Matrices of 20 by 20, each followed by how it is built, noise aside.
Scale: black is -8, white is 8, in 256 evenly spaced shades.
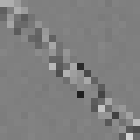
banded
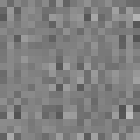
low rank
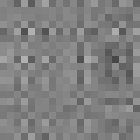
low rank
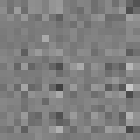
low rank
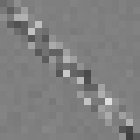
banded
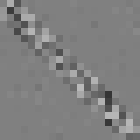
banded
